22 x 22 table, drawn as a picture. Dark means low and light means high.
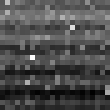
Stripes: horizontal, repeating 5 times. Average level on the scale: 30%. Odd rows or columns: none. Slope: up to the top.
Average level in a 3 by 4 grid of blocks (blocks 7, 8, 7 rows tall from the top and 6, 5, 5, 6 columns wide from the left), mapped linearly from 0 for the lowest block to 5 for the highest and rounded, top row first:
5555 / 2323 / 0000
